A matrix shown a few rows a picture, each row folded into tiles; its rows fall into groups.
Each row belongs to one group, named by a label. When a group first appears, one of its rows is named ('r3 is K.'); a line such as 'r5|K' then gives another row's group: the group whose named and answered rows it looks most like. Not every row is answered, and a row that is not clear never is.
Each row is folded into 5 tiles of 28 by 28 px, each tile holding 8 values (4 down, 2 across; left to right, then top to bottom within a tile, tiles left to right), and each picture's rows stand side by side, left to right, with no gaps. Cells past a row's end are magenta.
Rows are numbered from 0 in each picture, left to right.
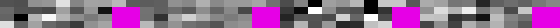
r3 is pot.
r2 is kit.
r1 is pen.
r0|pen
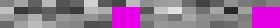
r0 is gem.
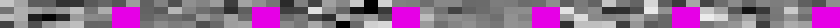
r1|kit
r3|gem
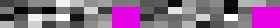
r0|pen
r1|kit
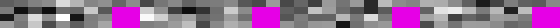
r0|pen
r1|gem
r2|kit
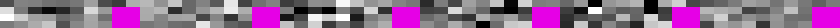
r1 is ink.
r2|pen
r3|kit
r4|kit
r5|gem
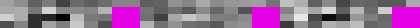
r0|pot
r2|pot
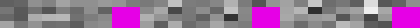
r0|pen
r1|ink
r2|ink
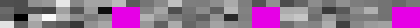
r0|pen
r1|ink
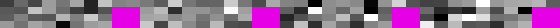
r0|kit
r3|pen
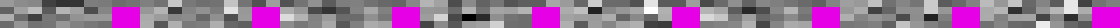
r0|pot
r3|pot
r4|ink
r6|ink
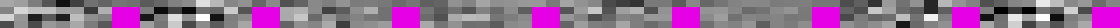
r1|pen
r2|gem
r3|pen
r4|pot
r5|gem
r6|kit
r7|pen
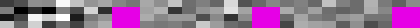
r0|pen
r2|gem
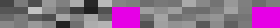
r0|kit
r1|gem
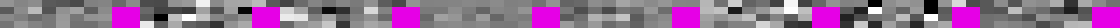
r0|pot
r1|pen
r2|gem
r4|pen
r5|ink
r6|kit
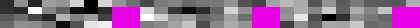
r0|kit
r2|pot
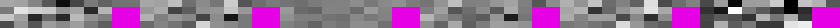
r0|pot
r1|ink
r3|ink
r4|ink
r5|kit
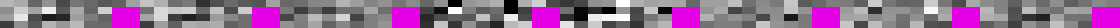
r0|pot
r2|pen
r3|kit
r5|ink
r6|ink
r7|pot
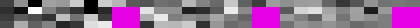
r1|gem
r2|pot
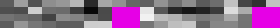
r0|kit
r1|gem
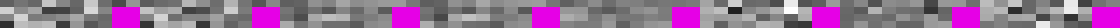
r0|gem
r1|gem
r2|pen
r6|kit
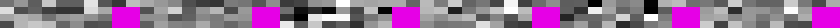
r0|gem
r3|ink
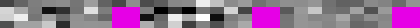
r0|gem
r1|pen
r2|pot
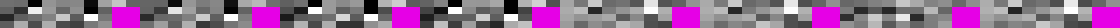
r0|kit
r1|kit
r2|kit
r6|pen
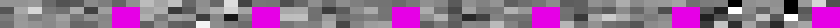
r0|pot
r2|gem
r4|pen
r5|kit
